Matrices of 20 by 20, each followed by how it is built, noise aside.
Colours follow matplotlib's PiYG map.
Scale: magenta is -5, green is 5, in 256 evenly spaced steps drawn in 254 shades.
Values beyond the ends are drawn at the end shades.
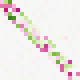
banded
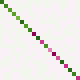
diagonal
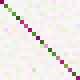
diagonal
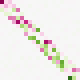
banded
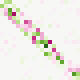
banded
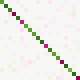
diagonal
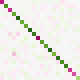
diagonal
